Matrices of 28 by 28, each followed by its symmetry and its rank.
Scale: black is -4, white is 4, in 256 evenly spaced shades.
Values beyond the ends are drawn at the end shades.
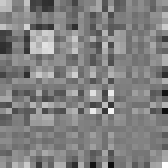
symmetric, rank two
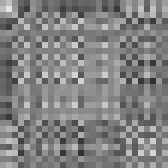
symmetric, rank two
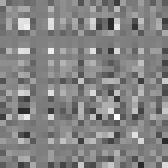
symmetric, rank three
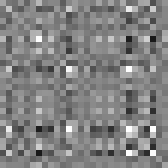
symmetric, rank three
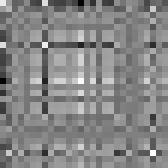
symmetric, rank two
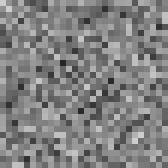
symmetric, full rank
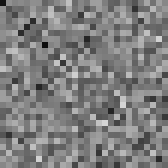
symmetric, full rank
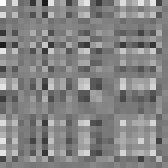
symmetric, rank two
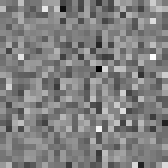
neither, rank five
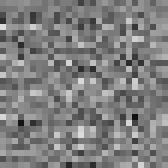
neither, rank five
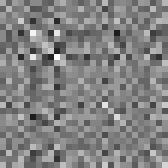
symmetric, rank three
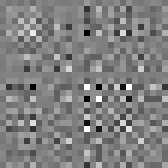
symmetric, rank three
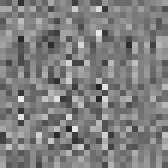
neither, rank five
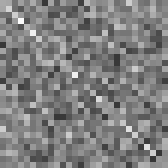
symmetric, full rank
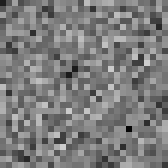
symmetric, full rank
